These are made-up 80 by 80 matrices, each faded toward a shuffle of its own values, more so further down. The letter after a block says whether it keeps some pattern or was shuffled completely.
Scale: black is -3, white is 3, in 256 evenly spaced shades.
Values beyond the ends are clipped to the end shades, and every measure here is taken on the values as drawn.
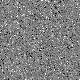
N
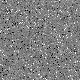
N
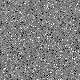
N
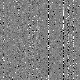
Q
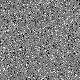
N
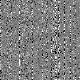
Q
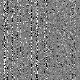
Q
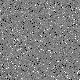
N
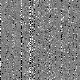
Q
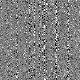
Q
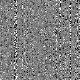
Q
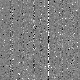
Q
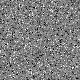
N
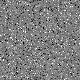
N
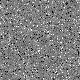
N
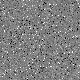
N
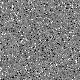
N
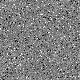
N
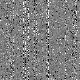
Q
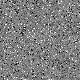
N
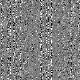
Q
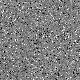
N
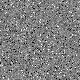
N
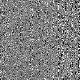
Q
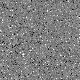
N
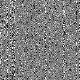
Q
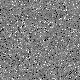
N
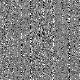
Q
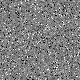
N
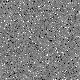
N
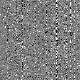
Q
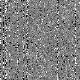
Q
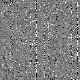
Q
